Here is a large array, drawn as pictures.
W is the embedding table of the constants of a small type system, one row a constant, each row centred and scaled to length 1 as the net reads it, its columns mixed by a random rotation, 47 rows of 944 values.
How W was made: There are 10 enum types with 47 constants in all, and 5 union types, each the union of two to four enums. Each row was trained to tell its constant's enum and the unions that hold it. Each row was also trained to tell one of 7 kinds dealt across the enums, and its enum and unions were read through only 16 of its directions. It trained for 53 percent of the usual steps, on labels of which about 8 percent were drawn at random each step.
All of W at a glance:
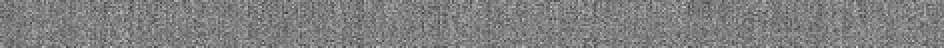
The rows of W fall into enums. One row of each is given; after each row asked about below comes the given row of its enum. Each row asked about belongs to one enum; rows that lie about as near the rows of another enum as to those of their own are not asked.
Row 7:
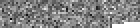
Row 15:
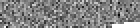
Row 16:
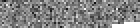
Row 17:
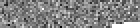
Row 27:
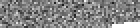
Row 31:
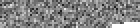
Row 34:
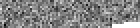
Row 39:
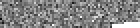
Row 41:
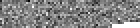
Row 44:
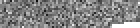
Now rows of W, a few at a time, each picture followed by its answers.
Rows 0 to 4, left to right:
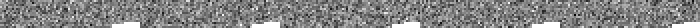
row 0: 44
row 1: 34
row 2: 7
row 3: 16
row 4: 16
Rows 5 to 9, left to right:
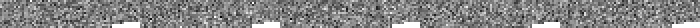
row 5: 41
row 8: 7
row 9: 27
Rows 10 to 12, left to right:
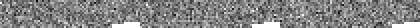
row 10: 16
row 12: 31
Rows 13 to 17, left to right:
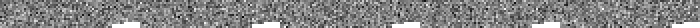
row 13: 31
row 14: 16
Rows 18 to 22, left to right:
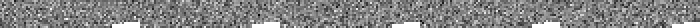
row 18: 39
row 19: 15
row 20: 15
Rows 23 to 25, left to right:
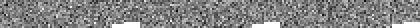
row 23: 17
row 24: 44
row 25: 41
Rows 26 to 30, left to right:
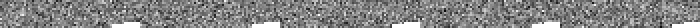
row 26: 31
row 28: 39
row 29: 27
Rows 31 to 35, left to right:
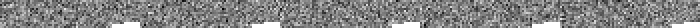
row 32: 41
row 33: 31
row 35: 31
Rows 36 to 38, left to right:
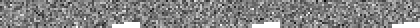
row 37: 34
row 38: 39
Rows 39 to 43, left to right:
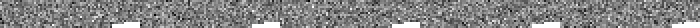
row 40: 16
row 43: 27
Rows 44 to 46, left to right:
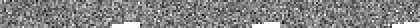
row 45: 41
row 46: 39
